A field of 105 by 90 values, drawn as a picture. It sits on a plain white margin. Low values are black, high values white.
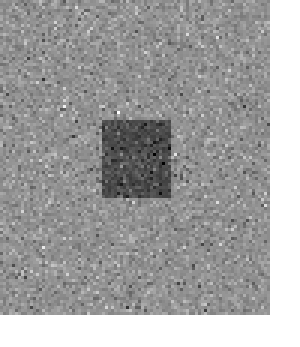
An odd patch, lower than its surroundings, sits in the centre. The centre is the ninth with the lowest average. No regular stripes run through it. Most values sit high, with a long tail of low ones. No overall slope runs across the table.
